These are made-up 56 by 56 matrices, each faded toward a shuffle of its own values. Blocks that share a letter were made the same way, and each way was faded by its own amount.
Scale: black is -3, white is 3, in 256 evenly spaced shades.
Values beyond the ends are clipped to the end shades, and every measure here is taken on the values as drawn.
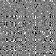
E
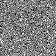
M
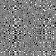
E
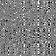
E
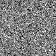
M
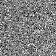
M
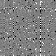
E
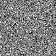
M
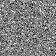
M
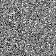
M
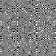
E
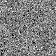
M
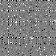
E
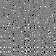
E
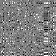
E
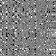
E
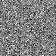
M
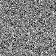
M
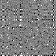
E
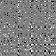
E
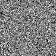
M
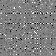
E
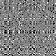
E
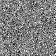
M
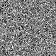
M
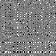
E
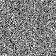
M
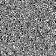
M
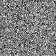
M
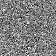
M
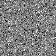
M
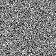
M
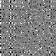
E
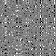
E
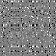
E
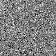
M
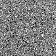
M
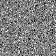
M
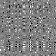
E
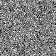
M
